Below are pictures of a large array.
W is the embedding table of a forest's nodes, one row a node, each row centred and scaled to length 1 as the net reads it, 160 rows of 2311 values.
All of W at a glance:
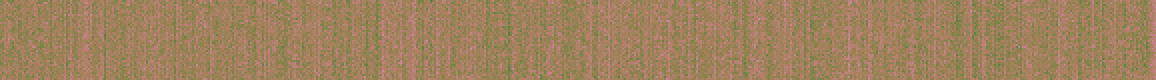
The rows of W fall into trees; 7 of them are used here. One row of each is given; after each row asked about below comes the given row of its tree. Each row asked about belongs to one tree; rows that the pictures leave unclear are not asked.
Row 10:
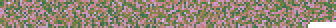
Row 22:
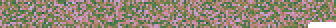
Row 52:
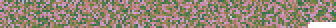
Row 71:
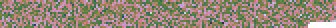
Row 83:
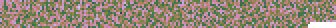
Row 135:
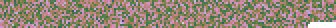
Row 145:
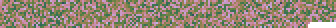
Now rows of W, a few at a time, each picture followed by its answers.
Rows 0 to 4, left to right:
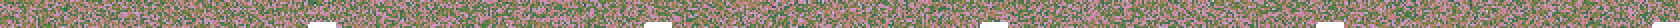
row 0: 52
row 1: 145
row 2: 22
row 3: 22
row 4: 83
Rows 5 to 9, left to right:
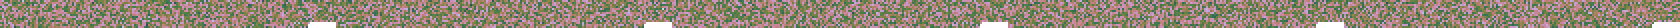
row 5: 52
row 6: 22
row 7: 83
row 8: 145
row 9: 10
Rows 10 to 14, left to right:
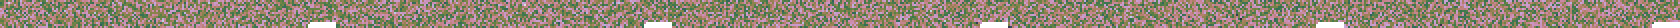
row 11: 52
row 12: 71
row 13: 22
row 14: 83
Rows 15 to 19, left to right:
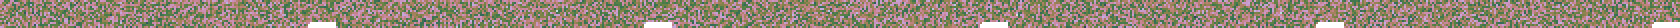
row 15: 145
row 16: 10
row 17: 145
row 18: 135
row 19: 22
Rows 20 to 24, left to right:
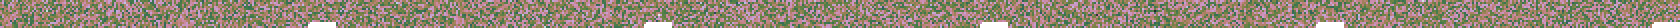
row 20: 135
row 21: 135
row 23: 145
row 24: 71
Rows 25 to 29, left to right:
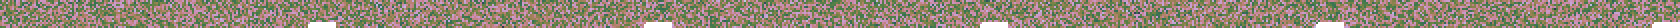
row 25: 22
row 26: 22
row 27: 52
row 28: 10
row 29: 145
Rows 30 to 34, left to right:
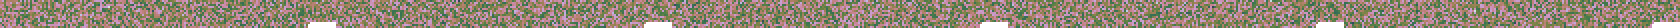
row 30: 83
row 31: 145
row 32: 135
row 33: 10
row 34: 71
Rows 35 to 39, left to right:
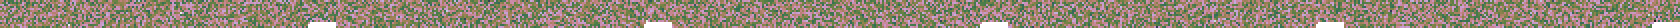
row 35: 52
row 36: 52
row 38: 145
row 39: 22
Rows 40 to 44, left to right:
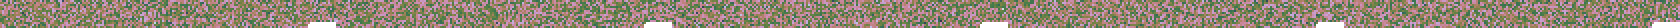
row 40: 145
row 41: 135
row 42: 10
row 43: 135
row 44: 83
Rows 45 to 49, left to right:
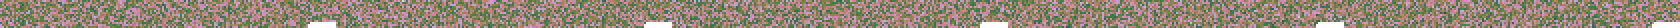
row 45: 83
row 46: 10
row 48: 135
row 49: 135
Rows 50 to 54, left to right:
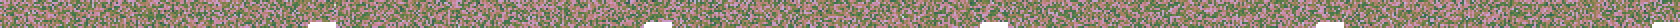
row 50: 10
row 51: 83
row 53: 145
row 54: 145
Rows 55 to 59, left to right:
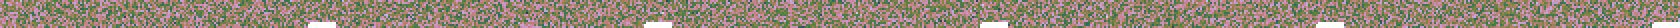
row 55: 83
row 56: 83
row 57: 22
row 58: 145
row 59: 145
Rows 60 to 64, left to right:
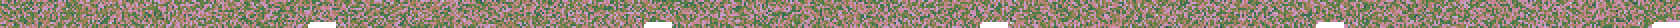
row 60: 135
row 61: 22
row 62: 52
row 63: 83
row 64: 83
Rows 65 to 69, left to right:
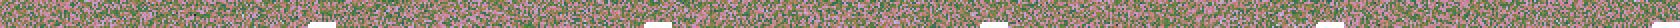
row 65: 145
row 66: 71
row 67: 52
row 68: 145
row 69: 83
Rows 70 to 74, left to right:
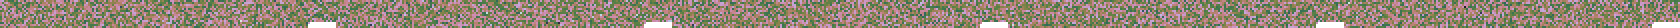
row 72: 22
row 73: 52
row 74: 145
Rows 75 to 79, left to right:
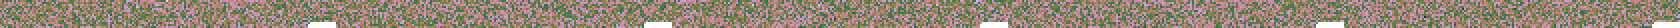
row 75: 10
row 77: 71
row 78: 10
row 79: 10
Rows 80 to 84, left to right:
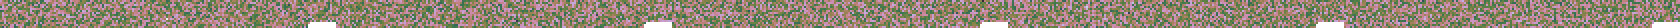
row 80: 52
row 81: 83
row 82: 52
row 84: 22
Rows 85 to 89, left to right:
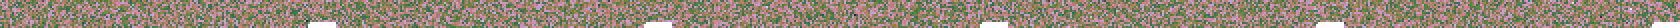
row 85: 52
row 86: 83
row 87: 135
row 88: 145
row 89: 83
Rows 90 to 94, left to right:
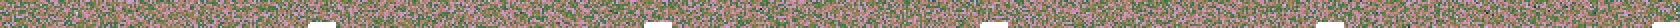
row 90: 22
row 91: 52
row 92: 22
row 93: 22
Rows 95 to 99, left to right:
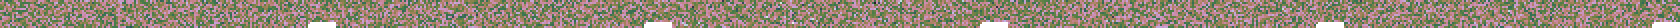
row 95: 22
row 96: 52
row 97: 83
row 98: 22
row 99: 52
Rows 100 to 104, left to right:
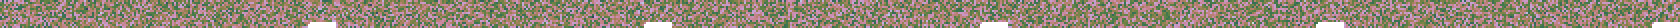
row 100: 71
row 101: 52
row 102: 22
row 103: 135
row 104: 52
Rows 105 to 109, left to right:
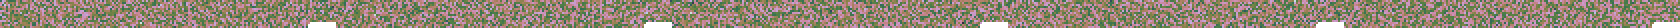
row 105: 22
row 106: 135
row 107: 52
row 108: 10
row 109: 135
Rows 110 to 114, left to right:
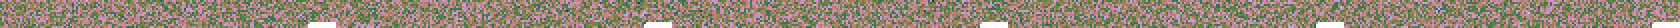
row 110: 71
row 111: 135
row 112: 22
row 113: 52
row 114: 145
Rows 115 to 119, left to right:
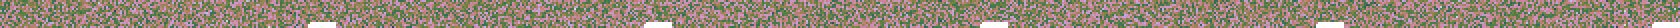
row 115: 135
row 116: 145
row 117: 10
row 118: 22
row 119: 145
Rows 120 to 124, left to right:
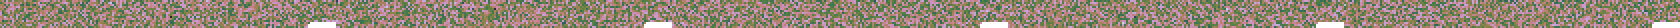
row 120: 83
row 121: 135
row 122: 52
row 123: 52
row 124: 22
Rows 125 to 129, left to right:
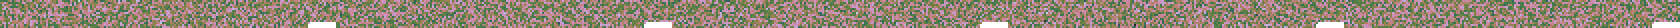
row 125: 52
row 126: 52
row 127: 71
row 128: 10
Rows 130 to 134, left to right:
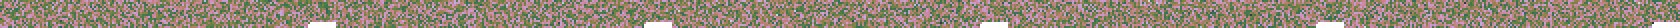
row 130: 10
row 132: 145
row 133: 10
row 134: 83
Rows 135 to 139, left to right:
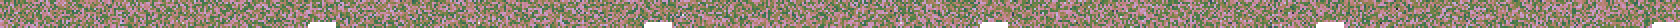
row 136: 52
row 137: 71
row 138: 52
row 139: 83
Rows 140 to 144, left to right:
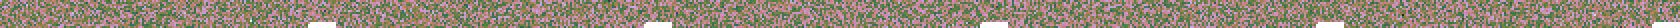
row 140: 145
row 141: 145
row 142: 52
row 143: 83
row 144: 145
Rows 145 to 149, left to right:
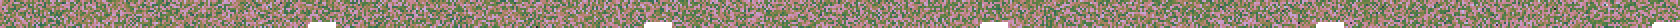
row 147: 22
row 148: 52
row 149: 135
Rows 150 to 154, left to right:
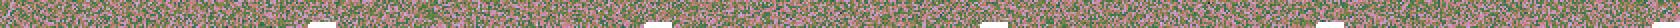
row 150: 135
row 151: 71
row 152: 71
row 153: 52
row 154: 71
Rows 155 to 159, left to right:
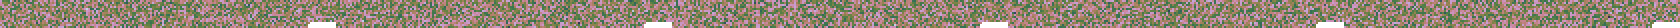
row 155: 145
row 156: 71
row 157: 83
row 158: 145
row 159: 135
